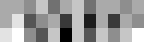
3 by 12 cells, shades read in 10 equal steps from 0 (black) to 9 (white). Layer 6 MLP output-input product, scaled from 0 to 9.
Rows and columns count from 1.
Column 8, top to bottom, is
4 1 3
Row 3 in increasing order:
0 3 3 5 5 7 7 7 7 8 9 9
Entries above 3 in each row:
12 8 9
